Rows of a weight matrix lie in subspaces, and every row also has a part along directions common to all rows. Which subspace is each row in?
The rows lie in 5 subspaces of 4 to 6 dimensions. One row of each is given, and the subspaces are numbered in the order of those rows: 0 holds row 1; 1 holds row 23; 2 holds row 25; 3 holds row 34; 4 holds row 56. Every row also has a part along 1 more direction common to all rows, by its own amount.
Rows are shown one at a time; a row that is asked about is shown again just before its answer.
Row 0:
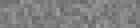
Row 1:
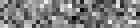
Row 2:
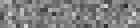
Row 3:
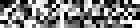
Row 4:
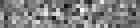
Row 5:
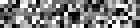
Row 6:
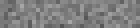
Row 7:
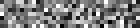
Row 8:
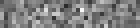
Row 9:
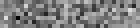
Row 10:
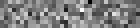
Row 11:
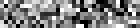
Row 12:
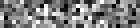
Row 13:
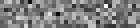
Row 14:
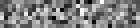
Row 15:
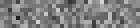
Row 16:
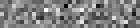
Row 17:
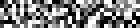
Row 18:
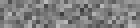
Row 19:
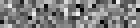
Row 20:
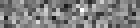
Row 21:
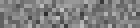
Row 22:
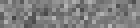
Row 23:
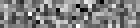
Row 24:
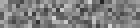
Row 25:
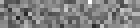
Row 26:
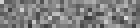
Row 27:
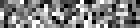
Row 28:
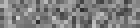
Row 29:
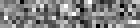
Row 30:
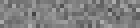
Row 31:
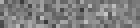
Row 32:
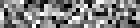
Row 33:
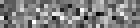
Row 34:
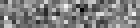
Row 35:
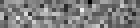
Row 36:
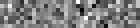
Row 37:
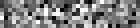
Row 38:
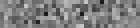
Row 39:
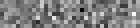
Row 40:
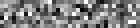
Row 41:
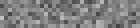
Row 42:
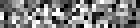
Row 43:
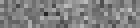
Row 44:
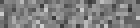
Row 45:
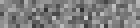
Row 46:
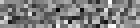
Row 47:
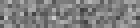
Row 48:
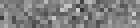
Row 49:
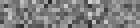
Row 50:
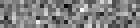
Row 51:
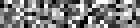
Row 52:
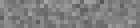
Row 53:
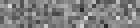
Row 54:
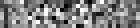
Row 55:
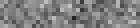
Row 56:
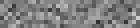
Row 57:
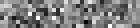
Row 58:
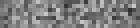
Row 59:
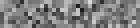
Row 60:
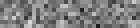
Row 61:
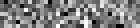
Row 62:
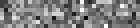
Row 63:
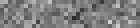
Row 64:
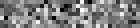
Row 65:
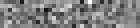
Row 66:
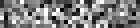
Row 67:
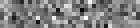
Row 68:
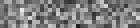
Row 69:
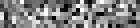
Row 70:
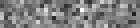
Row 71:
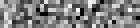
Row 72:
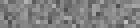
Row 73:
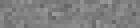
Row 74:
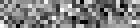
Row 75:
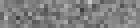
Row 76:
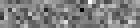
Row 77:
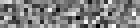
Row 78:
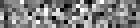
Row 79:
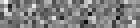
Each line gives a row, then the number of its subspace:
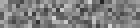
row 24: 3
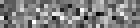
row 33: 4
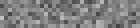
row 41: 4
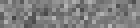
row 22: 0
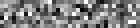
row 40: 1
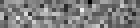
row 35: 2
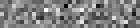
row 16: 4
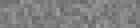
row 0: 1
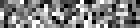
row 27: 4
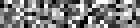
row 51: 3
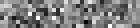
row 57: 0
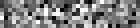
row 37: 4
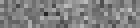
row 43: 2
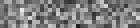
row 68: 1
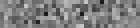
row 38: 2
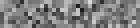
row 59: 3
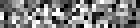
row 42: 4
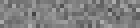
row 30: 3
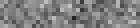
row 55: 0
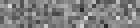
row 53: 3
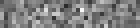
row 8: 4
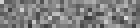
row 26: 4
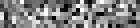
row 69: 0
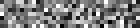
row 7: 4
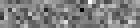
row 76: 2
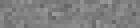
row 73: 1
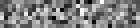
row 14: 3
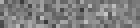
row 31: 0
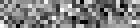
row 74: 0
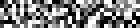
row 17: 3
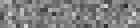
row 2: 1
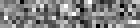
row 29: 0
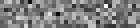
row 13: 1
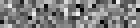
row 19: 3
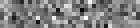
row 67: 3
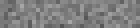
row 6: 4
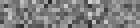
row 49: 1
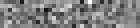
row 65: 1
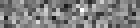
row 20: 3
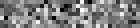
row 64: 0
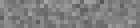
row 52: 4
